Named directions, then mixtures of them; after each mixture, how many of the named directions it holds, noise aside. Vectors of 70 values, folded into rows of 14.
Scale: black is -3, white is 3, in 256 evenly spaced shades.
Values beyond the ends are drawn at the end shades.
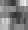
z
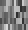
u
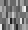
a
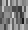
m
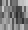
two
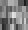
two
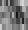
three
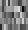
three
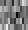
three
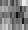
three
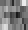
two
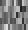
one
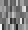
one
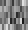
three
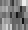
three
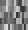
one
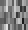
one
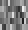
two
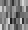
three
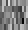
one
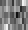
two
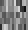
two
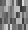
one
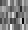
three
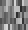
one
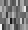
one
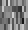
one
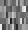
one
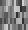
one
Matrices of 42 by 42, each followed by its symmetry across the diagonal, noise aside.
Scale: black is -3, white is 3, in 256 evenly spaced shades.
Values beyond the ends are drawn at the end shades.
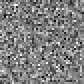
antisymmetric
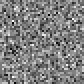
neither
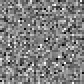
antisymmetric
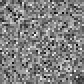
symmetric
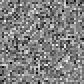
symmetric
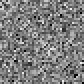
symmetric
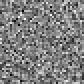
antisymmetric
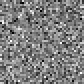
antisymmetric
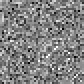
symmetric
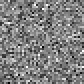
neither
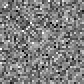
symmetric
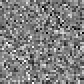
antisymmetric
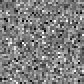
neither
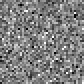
neither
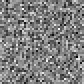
neither
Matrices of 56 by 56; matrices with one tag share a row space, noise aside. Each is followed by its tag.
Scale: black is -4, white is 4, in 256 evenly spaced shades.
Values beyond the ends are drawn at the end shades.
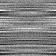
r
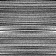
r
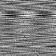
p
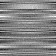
r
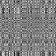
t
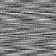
p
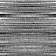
r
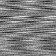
p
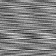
p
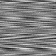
p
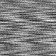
p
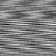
p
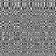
t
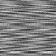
p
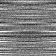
r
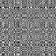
t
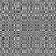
t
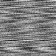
p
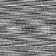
p
